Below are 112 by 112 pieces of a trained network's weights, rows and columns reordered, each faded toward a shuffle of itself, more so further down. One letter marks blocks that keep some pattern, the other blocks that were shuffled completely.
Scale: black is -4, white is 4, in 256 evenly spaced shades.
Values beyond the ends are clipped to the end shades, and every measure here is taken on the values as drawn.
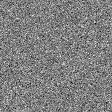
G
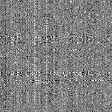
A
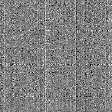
A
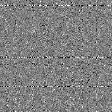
A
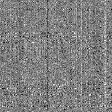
A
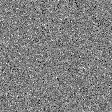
G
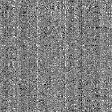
A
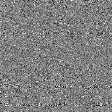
A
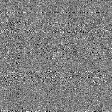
A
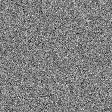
G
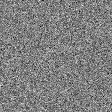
G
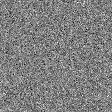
G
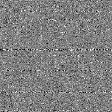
A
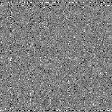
A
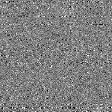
A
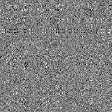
A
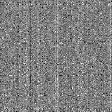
A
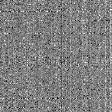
A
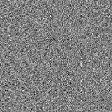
A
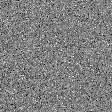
G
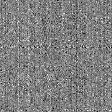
A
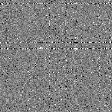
A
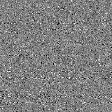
A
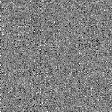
A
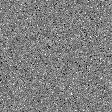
G
